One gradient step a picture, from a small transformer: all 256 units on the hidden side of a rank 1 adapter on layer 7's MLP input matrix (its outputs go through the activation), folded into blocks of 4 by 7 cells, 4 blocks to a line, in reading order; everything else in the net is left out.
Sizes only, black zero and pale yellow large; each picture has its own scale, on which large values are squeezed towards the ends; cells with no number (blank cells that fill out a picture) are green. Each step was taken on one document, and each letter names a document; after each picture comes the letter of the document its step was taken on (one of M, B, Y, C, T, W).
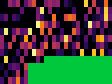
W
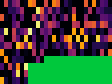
W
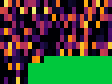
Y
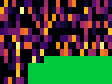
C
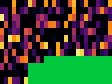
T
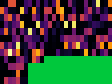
Y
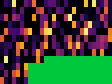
W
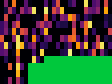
C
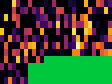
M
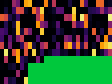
T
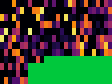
M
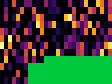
T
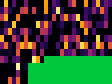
C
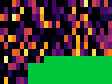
M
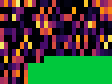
W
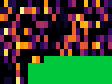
C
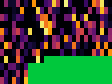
W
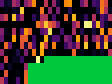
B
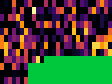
M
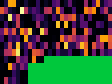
Y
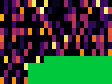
B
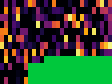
T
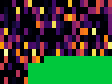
T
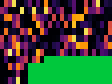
Y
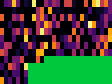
W
